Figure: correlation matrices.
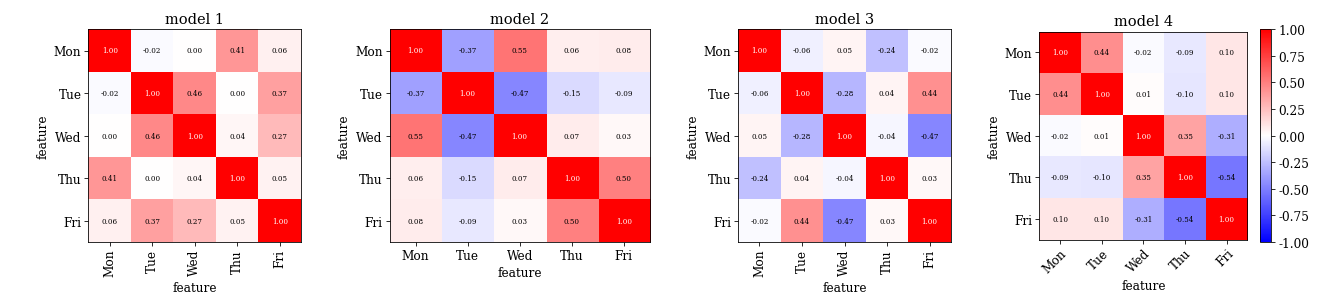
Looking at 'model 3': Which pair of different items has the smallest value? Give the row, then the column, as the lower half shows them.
Fri, Wed
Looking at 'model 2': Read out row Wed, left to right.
0.55 -0.47 1.00 0.07 0.03
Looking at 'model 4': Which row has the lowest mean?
Fri
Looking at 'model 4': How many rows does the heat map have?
5
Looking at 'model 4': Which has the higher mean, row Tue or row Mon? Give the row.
Tue
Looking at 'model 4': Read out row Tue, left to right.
0.44 1.00 0.01 -0.10 0.10
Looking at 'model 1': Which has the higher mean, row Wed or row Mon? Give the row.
Wed
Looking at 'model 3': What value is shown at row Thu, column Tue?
0.04
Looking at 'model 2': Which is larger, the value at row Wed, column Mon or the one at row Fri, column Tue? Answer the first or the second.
the first
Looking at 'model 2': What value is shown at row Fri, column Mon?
0.08
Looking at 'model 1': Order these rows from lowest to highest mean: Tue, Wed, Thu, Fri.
Thu, Fri, Wed, Tue
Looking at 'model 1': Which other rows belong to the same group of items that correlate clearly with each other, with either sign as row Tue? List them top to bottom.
Wed, Fri
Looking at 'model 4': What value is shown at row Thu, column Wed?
0.35
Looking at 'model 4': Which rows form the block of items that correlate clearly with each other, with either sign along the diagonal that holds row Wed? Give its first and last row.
Wed to Fri
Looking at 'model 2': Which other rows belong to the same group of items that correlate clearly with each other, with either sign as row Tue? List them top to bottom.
Mon, Wed
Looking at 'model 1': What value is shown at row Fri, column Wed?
0.27
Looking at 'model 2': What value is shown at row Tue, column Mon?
-0.37
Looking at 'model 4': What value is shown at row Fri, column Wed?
-0.31
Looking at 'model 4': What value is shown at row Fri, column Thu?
-0.54
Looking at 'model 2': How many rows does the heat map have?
5
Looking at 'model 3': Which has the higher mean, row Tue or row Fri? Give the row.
Tue
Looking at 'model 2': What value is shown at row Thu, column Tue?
-0.15
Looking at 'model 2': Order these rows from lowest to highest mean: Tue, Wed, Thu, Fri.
Tue, Wed, Thu, Fri
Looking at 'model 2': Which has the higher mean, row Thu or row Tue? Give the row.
Thu
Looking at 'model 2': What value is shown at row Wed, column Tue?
-0.47
